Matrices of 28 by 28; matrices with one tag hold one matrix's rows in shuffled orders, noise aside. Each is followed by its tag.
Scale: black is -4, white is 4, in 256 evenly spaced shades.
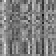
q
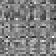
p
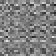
p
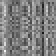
q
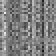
q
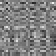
p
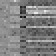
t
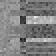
t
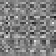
p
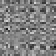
p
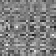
p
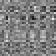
p
